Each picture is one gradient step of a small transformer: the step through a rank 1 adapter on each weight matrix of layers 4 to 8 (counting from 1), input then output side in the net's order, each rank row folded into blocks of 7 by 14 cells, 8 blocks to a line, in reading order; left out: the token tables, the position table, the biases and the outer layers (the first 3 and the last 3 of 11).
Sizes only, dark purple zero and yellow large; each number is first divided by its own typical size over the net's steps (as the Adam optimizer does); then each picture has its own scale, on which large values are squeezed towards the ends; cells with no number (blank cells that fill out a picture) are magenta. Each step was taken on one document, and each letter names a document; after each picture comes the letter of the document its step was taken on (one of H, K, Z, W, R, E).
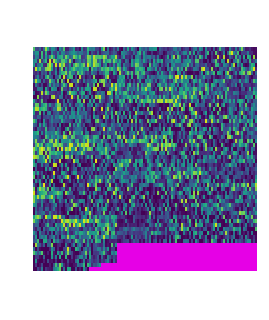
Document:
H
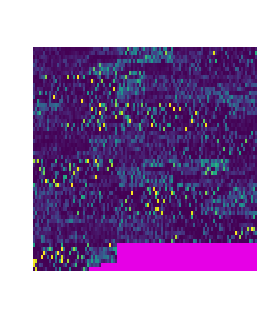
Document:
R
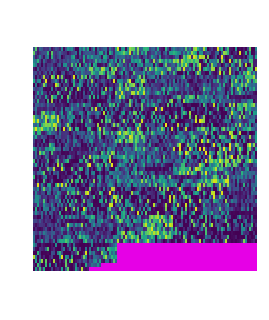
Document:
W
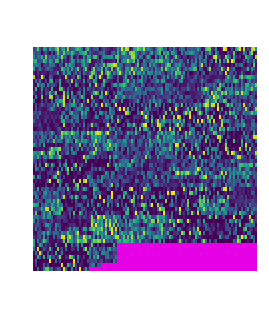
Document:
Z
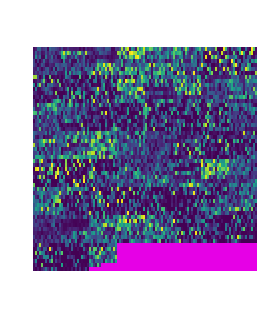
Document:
Z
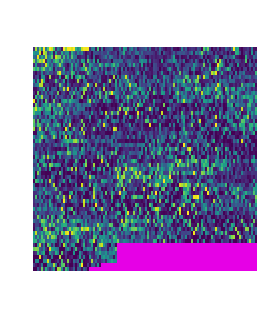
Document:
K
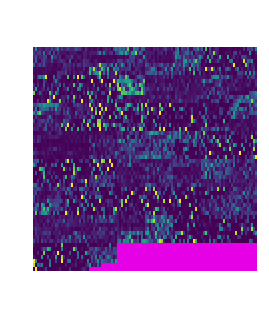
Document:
R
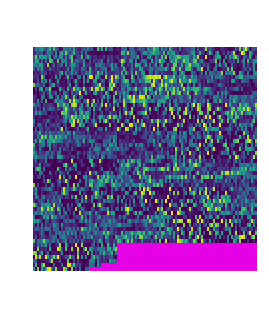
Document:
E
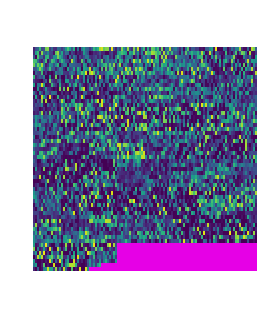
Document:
E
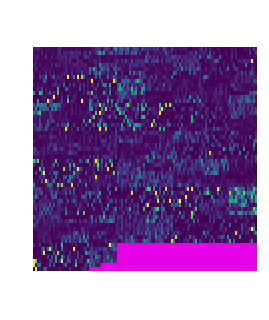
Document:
R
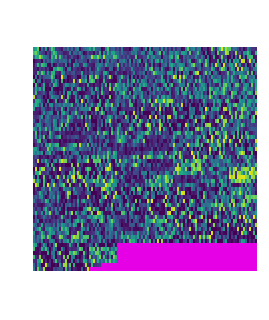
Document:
W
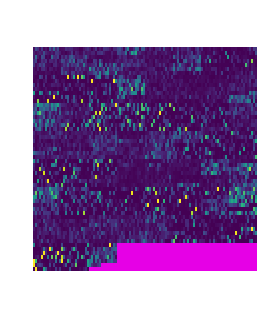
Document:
R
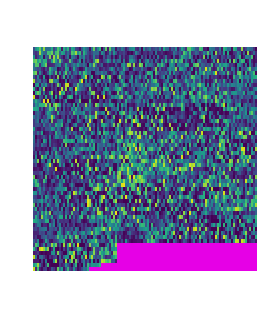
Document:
W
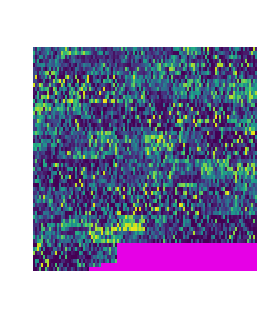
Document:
K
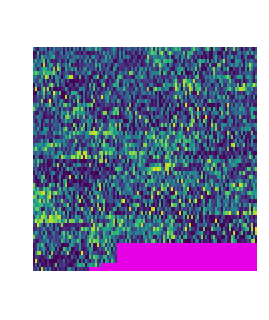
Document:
H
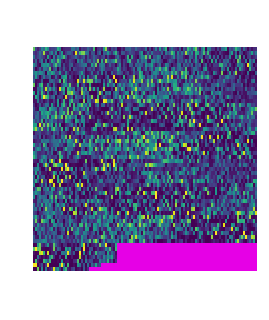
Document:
K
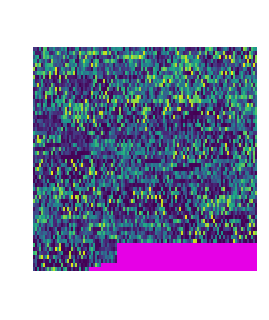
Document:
E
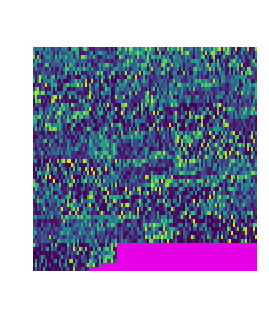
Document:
W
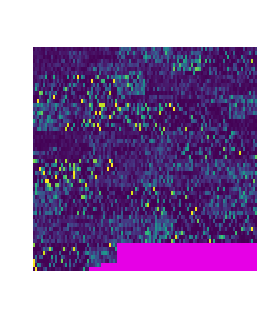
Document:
R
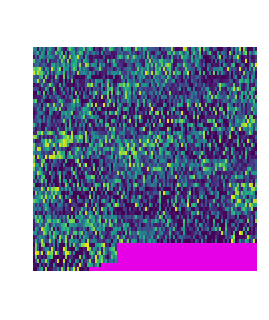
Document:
H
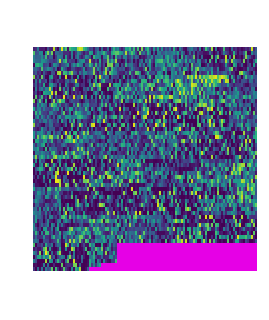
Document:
E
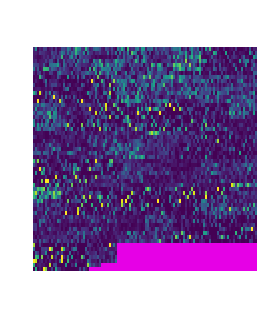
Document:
R
